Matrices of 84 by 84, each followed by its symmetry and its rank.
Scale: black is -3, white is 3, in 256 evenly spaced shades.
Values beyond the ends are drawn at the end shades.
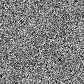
symmetric, full rank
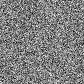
neither, full rank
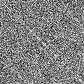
symmetric, full rank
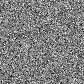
neither, full rank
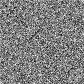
symmetric, full rank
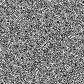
symmetric, full rank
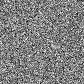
neither, full rank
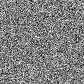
neither, full rank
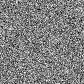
neither, full rank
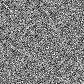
symmetric, full rank
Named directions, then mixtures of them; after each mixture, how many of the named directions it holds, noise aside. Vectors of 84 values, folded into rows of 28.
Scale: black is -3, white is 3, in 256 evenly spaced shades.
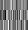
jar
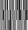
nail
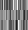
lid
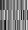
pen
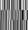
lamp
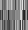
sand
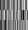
two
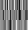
one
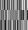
three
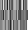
three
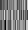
two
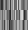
three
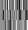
one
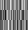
two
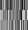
two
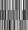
three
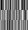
one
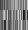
three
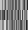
one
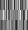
three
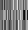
three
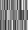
three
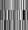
three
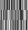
two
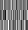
one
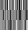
one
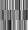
two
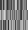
three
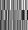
three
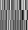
one
